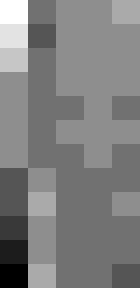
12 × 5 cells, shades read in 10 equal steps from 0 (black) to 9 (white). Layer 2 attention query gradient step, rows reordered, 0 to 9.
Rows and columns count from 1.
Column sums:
53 54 53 55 54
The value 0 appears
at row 12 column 1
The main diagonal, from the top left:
9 3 5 5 4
